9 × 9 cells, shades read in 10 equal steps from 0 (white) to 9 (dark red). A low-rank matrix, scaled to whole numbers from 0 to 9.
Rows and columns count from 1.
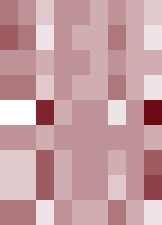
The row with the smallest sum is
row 9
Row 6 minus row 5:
4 4 -5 1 0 0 3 0 -6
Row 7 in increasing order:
2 2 3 3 4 4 4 6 6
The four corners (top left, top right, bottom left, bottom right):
5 2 5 1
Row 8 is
2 2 6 3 4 4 2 4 7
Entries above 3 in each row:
5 4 5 4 5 7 5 5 4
